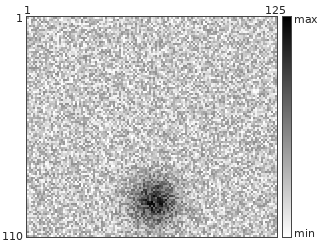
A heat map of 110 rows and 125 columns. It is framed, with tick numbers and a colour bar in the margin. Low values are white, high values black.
One bump rises in the bottom middle. No single row or column stands out from its neighbours. The halves do not mirror each other. The bottom middle is the ninth with the highest average.
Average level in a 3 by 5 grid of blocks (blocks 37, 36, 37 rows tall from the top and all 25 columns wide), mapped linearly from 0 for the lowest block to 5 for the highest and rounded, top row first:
0 0 0 0 0 | 0 0 0 0 0 | 0 0 5 1 0
